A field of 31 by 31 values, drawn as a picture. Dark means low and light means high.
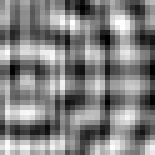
Odd rows or columns: none. Stripes: horizontal, repeating 5 times. Average level on the scale: 50%. Rings: centred on the middle left.
